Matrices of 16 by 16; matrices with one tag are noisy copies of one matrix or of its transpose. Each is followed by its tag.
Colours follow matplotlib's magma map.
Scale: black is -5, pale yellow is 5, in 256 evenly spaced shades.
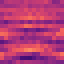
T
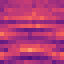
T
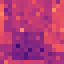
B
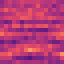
T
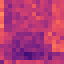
B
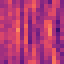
T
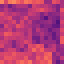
B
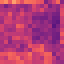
B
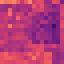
B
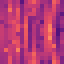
T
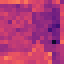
B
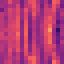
T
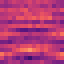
T
